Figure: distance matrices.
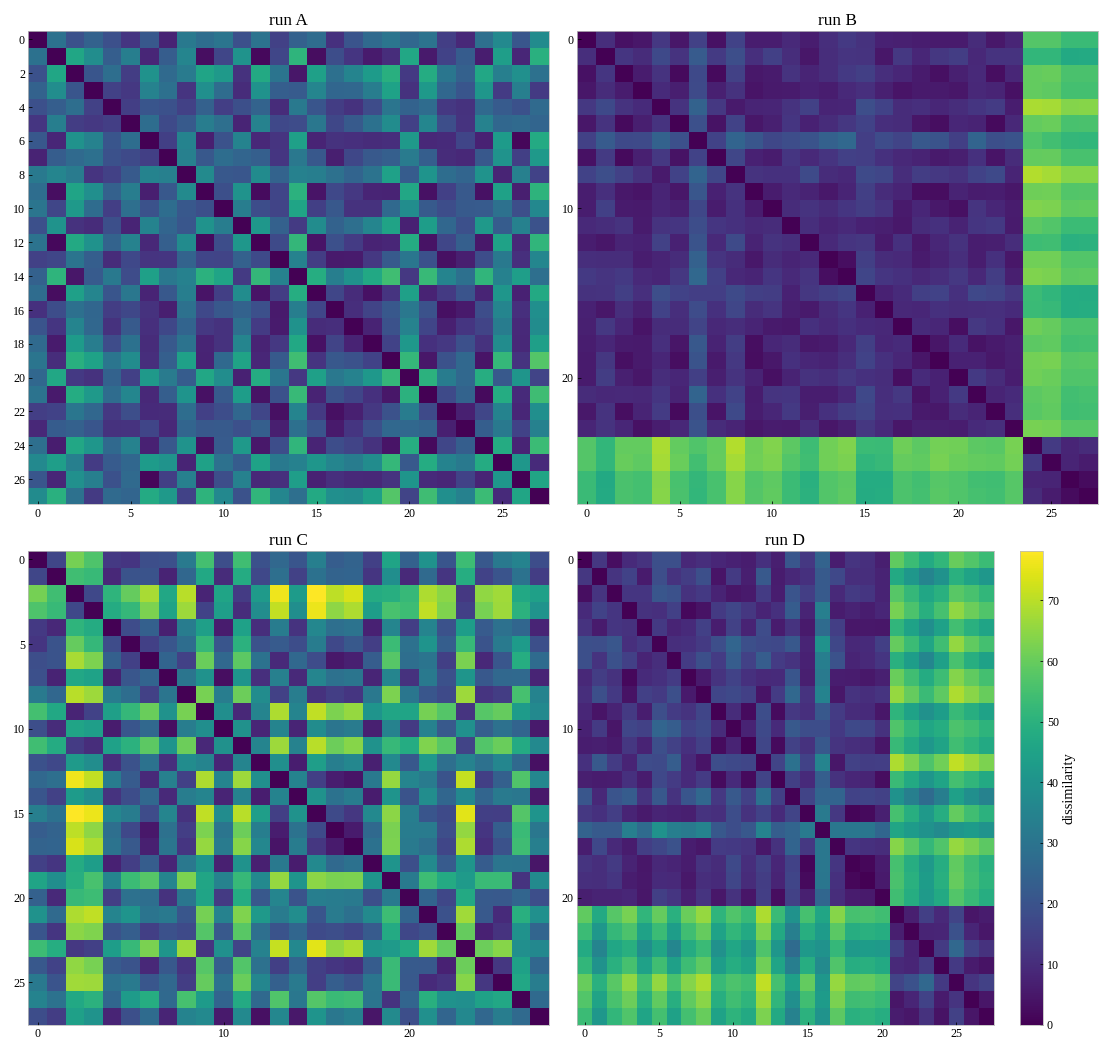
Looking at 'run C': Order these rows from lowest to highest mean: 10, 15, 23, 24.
10, 24, 15, 23
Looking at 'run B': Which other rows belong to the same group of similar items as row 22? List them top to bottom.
0, 1, 2, 3, 4, 5, 6, 7, 8, 9, 10, 11, 12, 13, 14, 15, 16, 17, 18, 19, 20, 21, 23
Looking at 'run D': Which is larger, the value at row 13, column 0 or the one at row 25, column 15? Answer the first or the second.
the second
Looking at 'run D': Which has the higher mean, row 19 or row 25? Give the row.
25
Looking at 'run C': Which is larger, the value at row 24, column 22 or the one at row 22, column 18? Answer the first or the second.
the second
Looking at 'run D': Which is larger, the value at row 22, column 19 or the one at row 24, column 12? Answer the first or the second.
the second
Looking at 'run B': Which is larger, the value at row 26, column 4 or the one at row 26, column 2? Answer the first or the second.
the first
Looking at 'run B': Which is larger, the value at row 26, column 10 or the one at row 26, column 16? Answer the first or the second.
the first
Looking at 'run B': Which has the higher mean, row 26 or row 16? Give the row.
26
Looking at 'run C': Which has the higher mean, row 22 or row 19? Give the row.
19
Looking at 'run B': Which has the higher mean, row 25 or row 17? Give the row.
25
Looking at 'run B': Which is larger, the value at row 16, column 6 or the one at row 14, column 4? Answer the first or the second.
the first
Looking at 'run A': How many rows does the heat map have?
28
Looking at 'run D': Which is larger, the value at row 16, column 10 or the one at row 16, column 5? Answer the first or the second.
the second
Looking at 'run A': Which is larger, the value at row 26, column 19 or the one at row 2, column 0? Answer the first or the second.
the second
